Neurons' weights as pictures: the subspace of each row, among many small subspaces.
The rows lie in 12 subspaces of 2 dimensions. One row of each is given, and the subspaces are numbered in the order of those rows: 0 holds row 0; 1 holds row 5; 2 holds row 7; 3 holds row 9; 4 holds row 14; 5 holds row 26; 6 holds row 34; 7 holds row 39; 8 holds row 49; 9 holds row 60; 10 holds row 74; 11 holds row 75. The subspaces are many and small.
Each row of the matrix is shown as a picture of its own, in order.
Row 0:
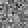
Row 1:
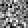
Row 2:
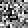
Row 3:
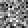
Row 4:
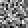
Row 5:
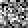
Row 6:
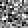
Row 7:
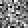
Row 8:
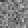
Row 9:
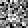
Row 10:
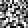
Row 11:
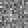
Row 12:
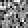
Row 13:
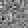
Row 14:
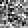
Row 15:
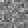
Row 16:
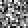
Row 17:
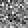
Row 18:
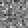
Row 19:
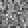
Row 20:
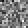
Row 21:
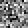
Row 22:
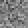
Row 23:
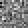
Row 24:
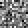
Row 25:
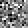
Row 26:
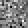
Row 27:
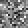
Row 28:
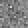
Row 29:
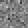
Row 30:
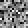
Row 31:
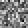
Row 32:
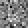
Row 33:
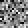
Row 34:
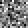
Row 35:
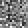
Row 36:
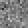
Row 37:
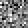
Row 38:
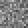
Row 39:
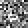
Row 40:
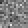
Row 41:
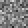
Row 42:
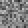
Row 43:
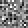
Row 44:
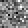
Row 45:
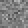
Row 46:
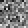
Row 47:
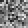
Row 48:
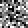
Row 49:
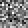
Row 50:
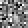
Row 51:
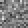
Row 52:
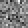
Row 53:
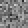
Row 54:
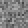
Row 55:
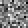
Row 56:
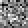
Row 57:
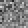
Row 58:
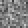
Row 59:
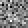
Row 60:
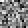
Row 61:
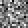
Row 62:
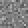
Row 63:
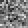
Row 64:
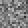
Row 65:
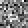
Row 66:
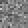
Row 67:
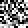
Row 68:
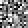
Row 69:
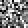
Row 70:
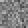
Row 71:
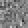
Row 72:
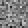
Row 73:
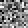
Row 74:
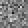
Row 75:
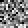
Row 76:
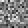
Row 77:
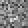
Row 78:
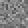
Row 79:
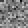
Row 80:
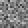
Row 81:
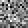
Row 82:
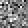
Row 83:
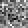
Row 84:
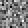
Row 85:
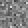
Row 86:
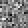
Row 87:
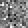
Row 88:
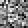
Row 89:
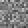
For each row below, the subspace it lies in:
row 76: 8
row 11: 7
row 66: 0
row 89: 8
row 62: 1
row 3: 9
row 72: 5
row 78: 11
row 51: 4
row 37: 10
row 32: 3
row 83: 1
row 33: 11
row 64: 6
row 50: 0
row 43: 1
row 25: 10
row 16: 6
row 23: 10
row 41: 1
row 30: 11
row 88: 4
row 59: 8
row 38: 1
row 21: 7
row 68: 0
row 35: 5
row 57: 7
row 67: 11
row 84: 3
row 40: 0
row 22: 4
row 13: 10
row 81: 8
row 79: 4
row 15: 11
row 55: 6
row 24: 8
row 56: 1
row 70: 9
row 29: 5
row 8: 9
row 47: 4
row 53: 7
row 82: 10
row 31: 3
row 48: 2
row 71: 5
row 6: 4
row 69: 2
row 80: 8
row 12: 5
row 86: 0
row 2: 7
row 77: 10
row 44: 2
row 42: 2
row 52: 5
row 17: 8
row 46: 7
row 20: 9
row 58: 6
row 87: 3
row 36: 5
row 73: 10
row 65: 7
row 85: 3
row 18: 3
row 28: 2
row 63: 4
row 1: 9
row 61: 6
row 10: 9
